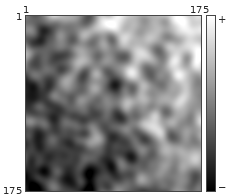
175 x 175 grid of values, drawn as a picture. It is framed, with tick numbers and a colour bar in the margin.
There is an overall slope up to the top right. The halves do not mirror each other. The ninth with the lowest average is the bottom left. The texture varies smoothly and slowly. The ninth with the highest average is the top right. No single row or column stands out from its neighbours. There are no lone odd cells.
